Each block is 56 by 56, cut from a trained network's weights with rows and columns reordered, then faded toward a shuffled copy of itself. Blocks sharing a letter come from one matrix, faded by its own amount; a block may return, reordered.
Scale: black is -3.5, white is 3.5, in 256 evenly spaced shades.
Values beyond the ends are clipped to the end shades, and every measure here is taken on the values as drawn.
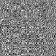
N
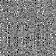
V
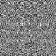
N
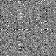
V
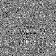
V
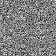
V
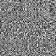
N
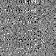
V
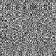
N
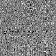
V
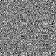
N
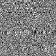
V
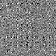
V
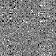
V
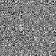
N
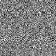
N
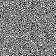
V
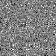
V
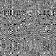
V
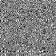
V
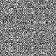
N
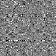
V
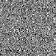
V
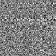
N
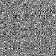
V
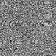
N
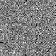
V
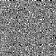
V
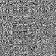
N
